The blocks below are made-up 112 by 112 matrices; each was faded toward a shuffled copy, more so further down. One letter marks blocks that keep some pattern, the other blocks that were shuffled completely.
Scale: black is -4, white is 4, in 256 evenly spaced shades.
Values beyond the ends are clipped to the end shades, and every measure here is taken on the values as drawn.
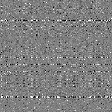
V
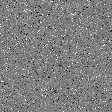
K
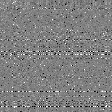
V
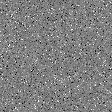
K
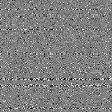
V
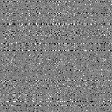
V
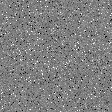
K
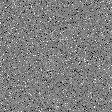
K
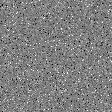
K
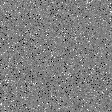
K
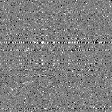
V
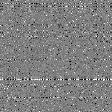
V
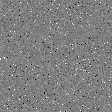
K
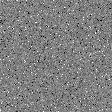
K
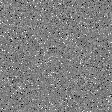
K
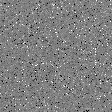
K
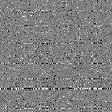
V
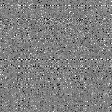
V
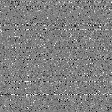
V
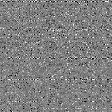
V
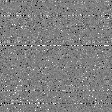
V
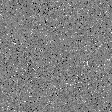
K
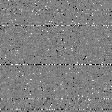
V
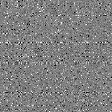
V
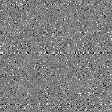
V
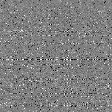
V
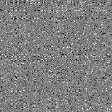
V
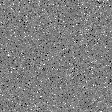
K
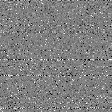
V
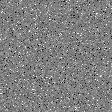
K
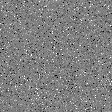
K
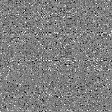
V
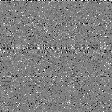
V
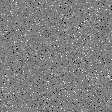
K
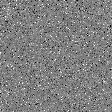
K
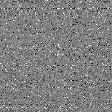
V
